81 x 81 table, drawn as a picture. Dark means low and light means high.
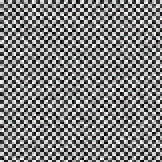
Histogram: two levels. Mirror symmetry: none. Seam: none. Grain: checkered. Average level on the scale: 50%. Slope: none.
